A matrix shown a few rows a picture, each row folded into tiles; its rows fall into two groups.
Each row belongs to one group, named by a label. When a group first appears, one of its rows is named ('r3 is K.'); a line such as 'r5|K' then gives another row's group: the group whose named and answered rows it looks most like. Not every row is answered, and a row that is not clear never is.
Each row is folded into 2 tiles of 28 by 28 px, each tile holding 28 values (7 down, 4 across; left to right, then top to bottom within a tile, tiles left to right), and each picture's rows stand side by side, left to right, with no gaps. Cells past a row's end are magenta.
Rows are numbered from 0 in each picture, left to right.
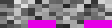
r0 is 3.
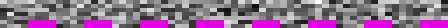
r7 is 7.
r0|7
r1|3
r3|7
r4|7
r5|7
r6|3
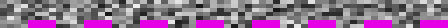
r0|3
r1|3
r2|3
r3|7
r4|7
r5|7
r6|7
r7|7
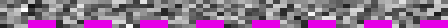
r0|3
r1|3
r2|7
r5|7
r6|3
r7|7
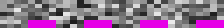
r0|3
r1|7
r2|3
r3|7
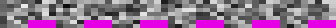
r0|3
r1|3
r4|3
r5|3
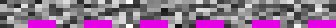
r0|3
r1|7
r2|7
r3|7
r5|7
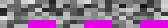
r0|7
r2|3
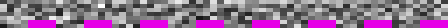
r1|7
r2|7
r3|7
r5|7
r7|3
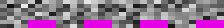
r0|3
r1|7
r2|7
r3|3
